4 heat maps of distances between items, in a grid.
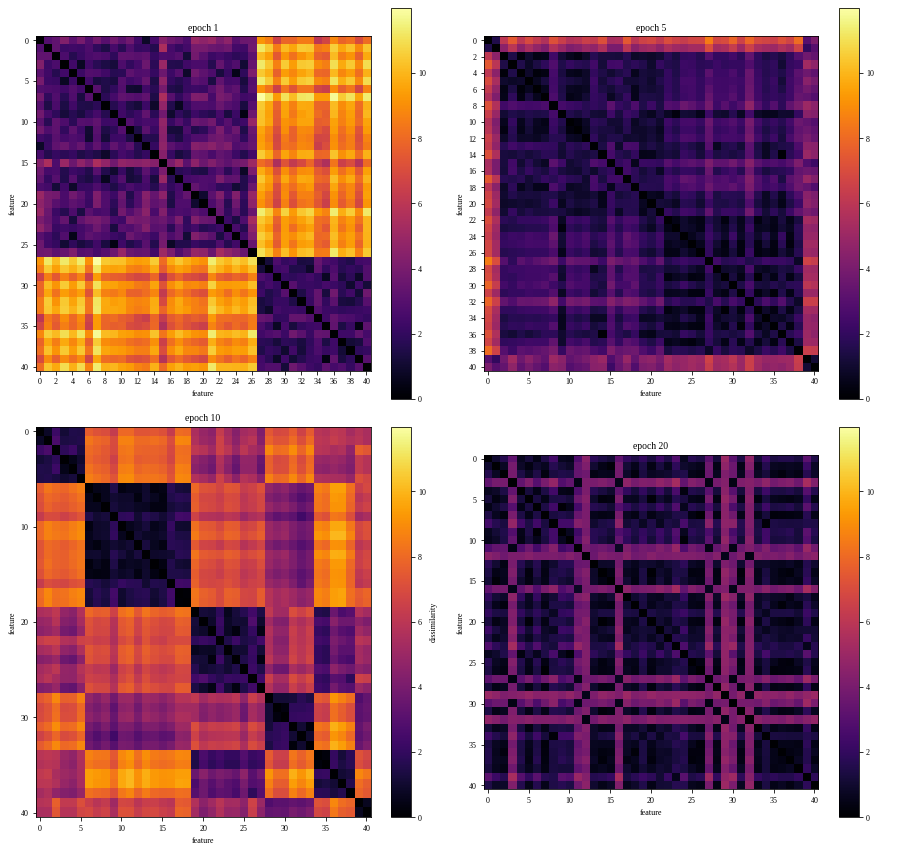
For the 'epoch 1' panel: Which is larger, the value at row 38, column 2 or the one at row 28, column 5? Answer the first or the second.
the second
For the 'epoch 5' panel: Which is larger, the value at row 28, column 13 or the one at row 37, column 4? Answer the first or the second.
the second
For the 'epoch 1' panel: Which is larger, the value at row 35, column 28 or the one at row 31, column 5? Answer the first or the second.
the second
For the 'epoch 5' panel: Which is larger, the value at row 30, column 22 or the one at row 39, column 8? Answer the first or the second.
the second
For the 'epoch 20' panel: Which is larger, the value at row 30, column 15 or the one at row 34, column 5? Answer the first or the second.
the first
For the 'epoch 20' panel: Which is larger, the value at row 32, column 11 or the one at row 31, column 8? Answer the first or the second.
the first
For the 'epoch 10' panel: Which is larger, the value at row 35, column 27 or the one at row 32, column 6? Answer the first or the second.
the second
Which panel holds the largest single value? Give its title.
epoch 1
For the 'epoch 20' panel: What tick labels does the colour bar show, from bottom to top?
0, 2, 4, 6, 8, 10
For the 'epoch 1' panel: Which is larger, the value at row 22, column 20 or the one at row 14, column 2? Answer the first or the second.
the first
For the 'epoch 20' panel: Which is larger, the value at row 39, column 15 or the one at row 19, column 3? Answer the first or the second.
the second
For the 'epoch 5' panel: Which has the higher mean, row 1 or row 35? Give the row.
1
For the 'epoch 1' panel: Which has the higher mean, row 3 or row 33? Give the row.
33
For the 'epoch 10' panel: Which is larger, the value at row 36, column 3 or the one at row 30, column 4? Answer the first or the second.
the second
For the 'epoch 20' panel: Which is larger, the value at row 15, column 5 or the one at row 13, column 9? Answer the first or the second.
the second
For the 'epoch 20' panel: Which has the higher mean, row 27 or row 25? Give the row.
27
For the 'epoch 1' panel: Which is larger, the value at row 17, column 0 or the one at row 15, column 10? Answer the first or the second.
the second
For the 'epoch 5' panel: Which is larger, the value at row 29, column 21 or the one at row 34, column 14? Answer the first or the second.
the first
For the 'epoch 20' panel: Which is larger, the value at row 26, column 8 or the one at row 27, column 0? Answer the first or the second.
the second
